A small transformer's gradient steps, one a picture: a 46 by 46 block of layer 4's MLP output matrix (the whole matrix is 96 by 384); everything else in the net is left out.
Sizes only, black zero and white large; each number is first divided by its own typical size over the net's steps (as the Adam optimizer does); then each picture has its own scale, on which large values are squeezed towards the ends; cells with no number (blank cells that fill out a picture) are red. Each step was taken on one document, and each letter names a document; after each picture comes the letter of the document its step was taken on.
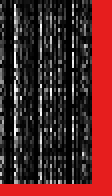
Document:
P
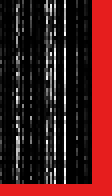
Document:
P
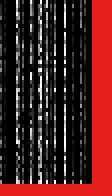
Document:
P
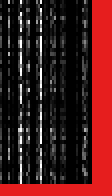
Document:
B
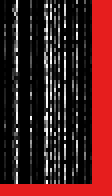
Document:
P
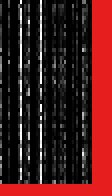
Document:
B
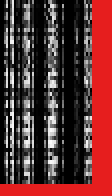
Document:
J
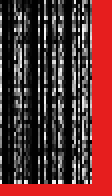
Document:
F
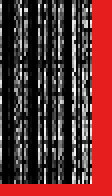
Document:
F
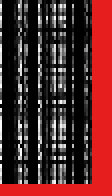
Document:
B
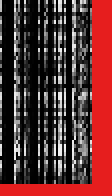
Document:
F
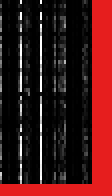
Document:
B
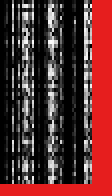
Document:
J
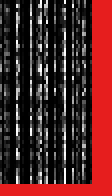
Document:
P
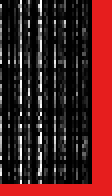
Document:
B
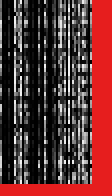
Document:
F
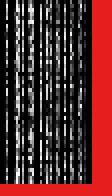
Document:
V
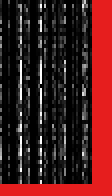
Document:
B
